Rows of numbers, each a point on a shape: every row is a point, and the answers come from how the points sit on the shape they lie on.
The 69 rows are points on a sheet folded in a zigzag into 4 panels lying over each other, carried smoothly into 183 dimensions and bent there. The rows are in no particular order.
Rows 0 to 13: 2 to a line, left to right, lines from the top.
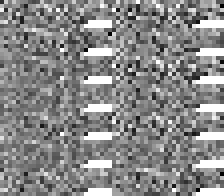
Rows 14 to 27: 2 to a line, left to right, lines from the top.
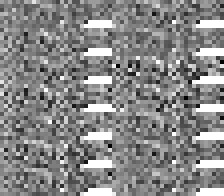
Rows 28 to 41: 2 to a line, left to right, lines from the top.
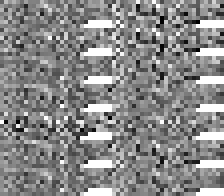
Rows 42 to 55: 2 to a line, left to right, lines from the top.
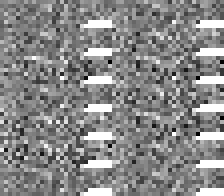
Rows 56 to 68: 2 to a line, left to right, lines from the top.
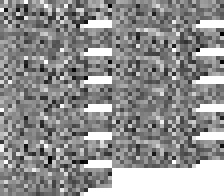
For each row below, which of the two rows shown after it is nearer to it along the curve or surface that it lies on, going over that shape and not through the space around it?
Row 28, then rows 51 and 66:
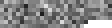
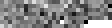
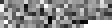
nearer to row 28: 66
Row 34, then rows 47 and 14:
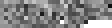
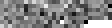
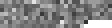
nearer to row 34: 14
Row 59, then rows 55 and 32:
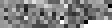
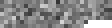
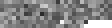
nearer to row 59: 32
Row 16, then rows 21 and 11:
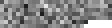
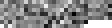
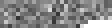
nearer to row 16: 11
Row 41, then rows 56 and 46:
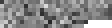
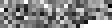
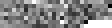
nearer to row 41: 56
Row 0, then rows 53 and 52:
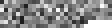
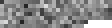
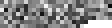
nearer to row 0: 53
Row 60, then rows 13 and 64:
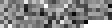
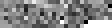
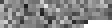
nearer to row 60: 13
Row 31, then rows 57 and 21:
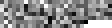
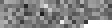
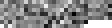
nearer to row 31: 21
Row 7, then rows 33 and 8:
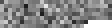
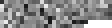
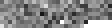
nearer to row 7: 33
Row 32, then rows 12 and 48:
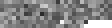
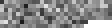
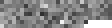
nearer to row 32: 48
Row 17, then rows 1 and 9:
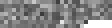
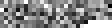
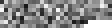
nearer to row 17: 9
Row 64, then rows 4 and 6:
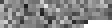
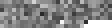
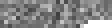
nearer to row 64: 4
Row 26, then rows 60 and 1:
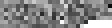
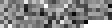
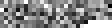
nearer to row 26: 1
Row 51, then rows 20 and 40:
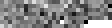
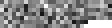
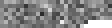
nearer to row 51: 20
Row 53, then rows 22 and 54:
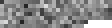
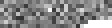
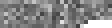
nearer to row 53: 22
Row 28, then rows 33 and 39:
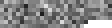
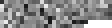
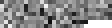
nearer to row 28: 33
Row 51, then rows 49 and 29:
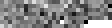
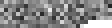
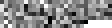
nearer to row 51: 29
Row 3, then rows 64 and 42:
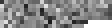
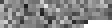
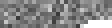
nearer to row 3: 64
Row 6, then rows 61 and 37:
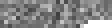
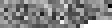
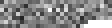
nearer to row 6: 37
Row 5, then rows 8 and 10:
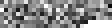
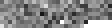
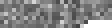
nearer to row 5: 8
